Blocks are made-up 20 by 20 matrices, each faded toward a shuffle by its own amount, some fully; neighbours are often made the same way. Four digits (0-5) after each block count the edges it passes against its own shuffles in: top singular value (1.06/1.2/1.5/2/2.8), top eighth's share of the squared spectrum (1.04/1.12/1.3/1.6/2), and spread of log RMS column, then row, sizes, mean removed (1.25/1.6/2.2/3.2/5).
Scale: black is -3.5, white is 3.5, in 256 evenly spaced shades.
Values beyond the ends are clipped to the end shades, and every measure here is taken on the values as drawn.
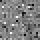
1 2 0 0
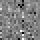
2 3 2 0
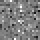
0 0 1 0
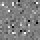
1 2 0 1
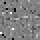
0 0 0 0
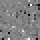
1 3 0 0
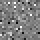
0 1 0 0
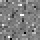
0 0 0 0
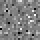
0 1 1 0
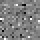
1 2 0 1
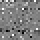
1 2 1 2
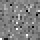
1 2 0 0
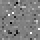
0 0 0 0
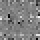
2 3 2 2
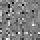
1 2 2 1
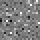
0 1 0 0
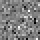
0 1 0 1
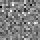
1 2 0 1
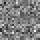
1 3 1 1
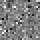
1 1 0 0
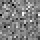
1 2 0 1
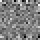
2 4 0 2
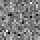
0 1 0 0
